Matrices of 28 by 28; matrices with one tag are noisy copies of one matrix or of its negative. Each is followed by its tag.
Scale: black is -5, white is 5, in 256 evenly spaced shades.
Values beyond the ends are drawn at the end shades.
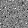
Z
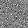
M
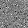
M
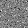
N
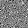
Z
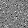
M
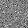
M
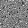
Z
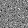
N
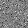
M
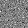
N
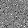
M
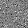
M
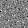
N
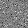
M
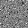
Z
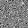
Z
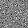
M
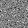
N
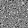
Z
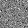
N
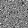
Z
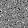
N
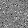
M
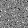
N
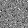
N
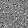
M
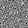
Z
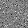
M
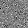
M
